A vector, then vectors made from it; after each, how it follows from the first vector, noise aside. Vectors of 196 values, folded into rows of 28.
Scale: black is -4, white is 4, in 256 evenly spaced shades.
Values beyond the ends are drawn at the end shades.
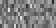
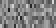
negated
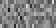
negated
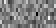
wrapped around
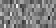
wrapped around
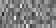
wrapped around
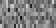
negated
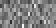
wrapped around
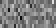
negated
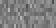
shrunk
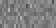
shrunk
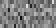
negated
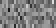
negated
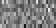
wrapped around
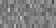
shrunk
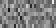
negated
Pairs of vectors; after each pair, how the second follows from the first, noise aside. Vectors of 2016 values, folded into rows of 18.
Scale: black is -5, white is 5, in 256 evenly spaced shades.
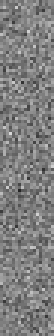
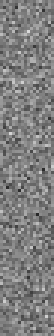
sign-scrambled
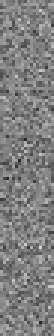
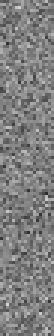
wrapped around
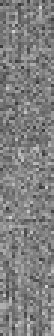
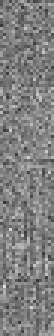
wrapped around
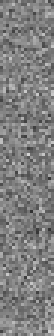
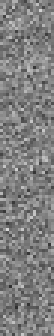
wrapped around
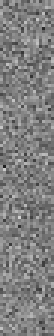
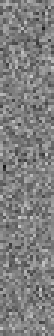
sign-scrambled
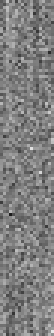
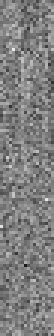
wrapped around
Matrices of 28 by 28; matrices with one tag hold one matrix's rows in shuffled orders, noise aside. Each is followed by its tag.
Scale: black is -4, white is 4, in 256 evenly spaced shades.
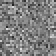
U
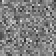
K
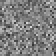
K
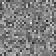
K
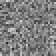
U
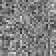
U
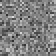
U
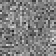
U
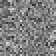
U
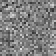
U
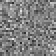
U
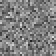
U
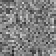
U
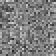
U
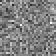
U
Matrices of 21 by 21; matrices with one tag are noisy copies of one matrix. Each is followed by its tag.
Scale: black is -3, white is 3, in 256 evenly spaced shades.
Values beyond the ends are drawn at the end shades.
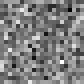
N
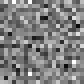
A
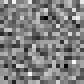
A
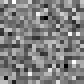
A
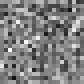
N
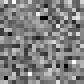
A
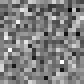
N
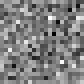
N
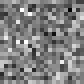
N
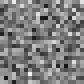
A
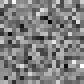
A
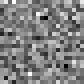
A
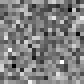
N
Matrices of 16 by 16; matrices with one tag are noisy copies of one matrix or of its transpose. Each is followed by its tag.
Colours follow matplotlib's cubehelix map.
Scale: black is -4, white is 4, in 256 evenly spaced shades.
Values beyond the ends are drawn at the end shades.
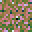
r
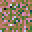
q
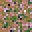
q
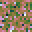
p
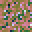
q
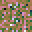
q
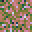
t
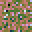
q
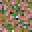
r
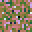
r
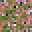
p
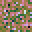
q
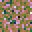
r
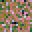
t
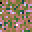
t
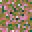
r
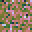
t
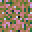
r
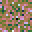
r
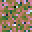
p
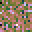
t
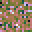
t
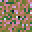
r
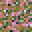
q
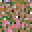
r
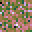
t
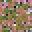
p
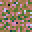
q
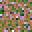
r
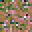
t
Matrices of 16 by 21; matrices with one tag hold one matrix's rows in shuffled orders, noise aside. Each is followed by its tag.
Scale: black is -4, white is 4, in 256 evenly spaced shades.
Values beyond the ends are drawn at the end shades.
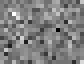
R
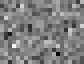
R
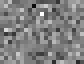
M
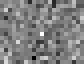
M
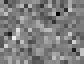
R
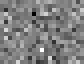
M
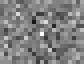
M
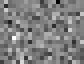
R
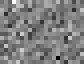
R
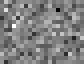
R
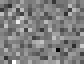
R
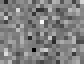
M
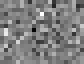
M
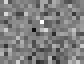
M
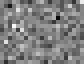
R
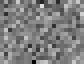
M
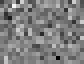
R
